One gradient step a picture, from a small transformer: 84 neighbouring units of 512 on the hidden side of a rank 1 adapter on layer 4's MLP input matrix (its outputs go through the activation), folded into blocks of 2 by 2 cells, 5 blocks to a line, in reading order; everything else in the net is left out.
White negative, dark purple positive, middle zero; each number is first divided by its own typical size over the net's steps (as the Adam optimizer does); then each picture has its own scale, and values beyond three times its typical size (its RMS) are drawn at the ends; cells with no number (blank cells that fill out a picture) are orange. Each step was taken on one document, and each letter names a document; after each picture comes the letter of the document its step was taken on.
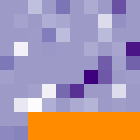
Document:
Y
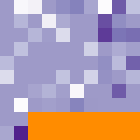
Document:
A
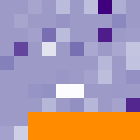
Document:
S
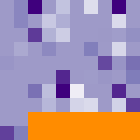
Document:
Y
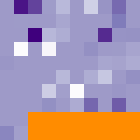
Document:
S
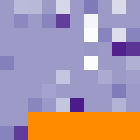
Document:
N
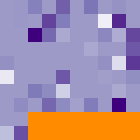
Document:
A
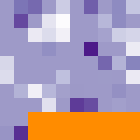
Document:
A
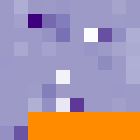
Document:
N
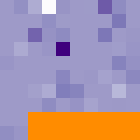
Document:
S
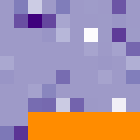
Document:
N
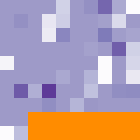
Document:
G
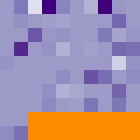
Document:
S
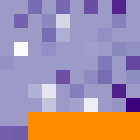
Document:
Y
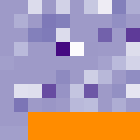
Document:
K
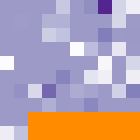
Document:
G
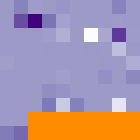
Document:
N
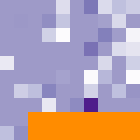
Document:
G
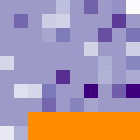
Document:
G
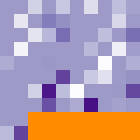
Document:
Y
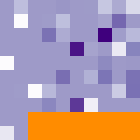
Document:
G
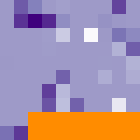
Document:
N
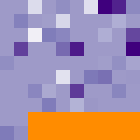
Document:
K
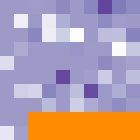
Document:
G
